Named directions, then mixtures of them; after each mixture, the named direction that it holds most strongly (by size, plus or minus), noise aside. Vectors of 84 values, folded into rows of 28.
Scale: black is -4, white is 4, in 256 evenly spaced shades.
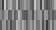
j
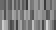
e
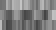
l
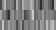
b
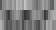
l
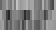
l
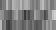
l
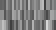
e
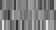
b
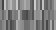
j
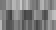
l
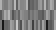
e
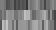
l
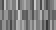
j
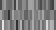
b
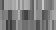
l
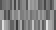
e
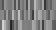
e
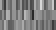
b
